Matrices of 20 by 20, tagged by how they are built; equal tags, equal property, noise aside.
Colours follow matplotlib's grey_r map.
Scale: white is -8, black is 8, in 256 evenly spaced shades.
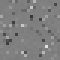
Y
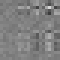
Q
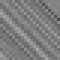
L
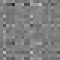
Q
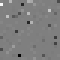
Y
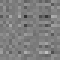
Q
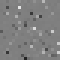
Y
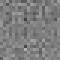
Q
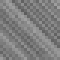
L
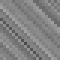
L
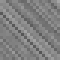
L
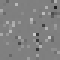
Y
